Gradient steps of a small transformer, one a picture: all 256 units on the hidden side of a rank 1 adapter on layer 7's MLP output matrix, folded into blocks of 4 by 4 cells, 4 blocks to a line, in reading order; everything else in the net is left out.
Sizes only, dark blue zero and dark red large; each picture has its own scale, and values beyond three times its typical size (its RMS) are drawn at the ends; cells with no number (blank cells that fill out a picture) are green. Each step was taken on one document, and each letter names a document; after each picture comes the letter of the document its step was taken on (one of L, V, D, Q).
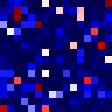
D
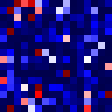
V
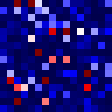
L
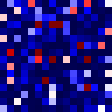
L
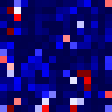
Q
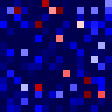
D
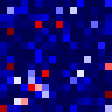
Q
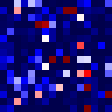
L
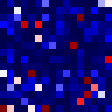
D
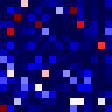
Q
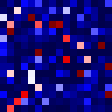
L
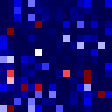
V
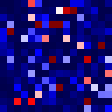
L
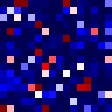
Q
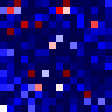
D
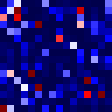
D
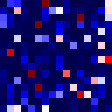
D
